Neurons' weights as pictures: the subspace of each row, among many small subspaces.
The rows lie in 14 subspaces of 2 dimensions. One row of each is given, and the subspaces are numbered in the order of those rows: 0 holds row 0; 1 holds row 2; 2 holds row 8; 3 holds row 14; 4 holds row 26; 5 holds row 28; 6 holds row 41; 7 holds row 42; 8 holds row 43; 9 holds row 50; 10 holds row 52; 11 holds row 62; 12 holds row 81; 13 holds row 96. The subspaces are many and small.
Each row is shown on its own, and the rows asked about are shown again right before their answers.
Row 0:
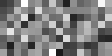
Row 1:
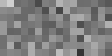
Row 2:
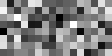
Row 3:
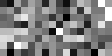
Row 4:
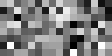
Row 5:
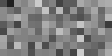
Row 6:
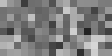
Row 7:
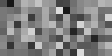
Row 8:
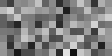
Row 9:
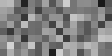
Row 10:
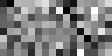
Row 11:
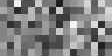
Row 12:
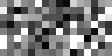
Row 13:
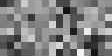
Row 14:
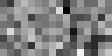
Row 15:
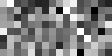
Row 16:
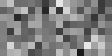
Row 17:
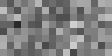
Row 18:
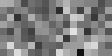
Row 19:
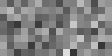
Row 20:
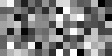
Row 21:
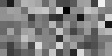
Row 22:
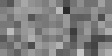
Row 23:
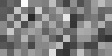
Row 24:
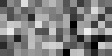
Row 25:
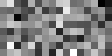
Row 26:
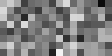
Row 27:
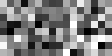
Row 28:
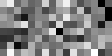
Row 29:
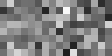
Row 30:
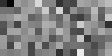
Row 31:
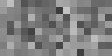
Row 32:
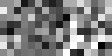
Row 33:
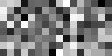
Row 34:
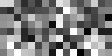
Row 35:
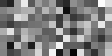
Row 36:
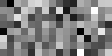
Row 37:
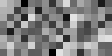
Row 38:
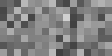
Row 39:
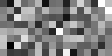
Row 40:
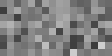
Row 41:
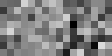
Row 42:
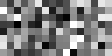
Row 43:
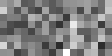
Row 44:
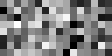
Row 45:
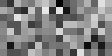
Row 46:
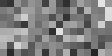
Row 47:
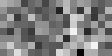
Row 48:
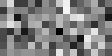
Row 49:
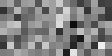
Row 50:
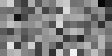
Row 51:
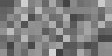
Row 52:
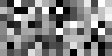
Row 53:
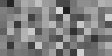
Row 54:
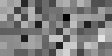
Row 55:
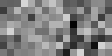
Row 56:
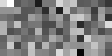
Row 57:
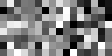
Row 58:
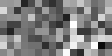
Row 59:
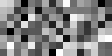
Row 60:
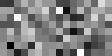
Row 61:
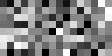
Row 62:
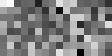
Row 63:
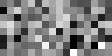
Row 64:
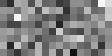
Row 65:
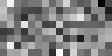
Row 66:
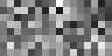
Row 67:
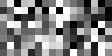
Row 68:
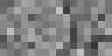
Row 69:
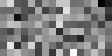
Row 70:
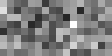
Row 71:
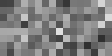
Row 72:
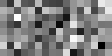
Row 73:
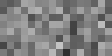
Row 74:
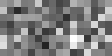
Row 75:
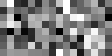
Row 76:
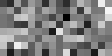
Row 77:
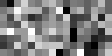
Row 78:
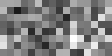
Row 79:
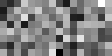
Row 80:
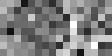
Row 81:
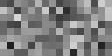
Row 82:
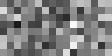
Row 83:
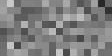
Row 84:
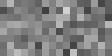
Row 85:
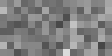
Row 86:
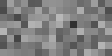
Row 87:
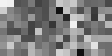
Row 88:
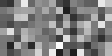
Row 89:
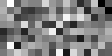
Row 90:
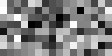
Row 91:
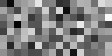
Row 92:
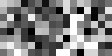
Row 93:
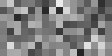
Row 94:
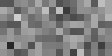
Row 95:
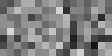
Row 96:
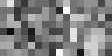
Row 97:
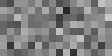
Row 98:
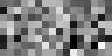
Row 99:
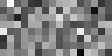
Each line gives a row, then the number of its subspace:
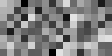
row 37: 0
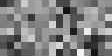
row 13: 2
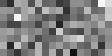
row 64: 9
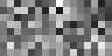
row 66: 10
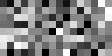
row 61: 5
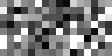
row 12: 13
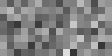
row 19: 2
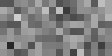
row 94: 12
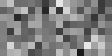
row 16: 10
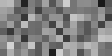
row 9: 0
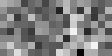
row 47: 12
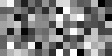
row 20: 6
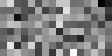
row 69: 9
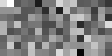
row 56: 11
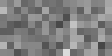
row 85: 8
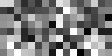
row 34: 2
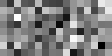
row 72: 9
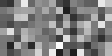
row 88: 9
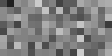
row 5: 11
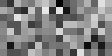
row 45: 10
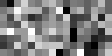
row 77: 13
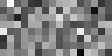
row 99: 1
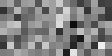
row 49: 6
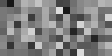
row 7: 7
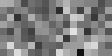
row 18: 12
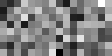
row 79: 4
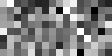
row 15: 1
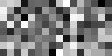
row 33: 4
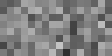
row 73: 8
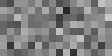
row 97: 6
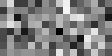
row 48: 13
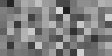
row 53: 7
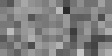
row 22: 3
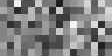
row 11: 10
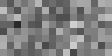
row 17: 7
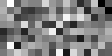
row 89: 4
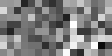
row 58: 6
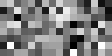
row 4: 12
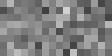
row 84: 8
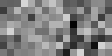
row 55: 6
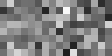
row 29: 8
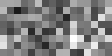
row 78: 13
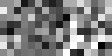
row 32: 6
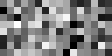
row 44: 7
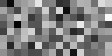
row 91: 7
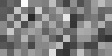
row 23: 0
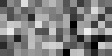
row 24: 2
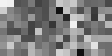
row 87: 11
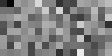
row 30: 11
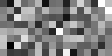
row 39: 0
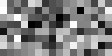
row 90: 1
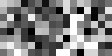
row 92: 12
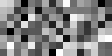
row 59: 0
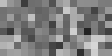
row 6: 2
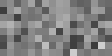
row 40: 3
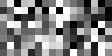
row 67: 10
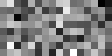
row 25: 9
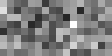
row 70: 11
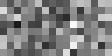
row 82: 7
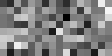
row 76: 5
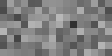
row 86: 1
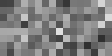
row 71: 5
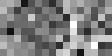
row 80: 6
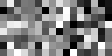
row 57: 8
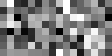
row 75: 13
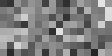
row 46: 5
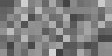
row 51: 0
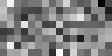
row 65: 4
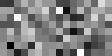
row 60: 12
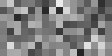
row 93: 10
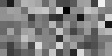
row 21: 8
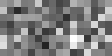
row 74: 13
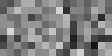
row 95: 3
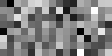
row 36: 1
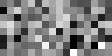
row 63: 3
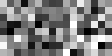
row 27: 2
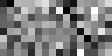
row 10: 1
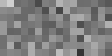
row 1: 11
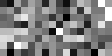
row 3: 5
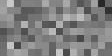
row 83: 4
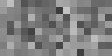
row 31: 7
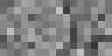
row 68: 3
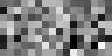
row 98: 3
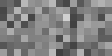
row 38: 4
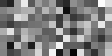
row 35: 9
